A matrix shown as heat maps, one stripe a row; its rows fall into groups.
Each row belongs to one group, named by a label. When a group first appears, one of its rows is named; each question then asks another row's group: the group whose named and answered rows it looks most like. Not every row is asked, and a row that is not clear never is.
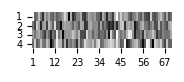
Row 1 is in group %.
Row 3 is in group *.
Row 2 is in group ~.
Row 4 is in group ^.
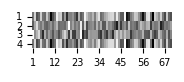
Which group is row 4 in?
^
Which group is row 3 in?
%
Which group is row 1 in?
^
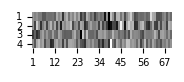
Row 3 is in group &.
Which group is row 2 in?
~
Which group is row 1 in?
*
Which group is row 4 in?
*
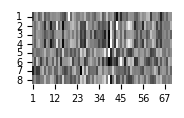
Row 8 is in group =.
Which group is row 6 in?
~
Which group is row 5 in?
=
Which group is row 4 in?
*
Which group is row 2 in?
*
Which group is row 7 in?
&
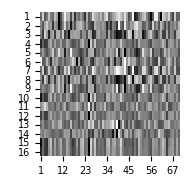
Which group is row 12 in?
&
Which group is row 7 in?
^
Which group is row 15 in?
&
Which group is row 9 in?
=
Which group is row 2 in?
*
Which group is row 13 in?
=
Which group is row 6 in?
%
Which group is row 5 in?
=
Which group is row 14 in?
*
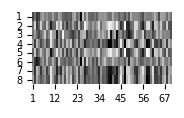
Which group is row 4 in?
~
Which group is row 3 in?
=
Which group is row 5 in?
^
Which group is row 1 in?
&
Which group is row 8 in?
~
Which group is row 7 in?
~
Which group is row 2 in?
^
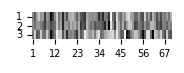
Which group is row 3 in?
^
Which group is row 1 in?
*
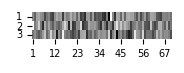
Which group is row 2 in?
%
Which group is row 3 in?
=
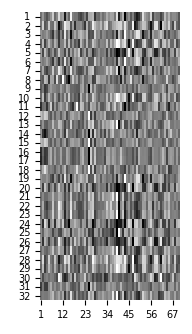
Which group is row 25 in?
*
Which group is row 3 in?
*
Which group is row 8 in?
~
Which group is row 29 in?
^
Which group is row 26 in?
~
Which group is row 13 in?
=
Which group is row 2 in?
^
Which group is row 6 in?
*
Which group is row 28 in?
^
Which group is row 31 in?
&
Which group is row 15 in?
%
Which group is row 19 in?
*
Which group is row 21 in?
=
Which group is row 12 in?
%
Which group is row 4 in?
^
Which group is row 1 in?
=
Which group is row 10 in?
^
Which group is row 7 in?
=
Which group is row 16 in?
&
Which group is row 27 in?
=
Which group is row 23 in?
=
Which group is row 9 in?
&
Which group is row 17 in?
&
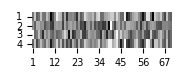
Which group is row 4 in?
^
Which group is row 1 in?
^
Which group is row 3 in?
%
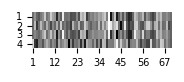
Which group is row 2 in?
^
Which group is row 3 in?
=
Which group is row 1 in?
=
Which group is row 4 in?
%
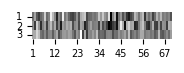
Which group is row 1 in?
=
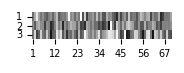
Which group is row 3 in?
^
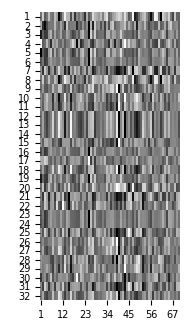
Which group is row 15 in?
*
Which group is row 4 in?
%
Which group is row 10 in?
*
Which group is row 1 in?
^
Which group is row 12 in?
=
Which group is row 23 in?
&
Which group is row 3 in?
&
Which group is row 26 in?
=
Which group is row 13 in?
=
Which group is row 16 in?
&
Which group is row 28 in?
*
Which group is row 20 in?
^
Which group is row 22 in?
~
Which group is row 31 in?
~
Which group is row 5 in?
&
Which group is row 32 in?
=
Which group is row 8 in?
^
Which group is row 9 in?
=
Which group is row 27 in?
=
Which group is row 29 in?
*
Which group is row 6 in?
&
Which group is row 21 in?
~
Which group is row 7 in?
~
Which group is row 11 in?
*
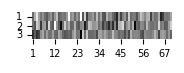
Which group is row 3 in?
&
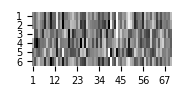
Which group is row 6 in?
*
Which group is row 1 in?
*
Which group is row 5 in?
=
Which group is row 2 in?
*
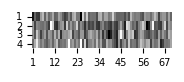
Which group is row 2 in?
~
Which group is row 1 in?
&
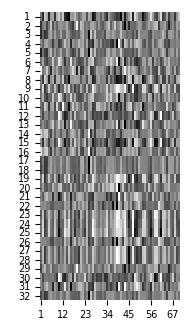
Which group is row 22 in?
*
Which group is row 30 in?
~
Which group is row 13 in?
=
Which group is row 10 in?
=
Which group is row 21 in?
*
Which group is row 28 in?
^
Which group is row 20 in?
=
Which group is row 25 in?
^
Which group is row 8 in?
~
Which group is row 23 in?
^
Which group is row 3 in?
&
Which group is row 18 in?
&
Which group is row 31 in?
*
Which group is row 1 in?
~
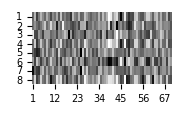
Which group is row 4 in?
^
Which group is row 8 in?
^
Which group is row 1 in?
^
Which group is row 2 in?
=
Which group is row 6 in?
~
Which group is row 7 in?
&
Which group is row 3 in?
%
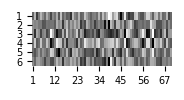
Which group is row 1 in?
^
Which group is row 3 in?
~
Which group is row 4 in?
^
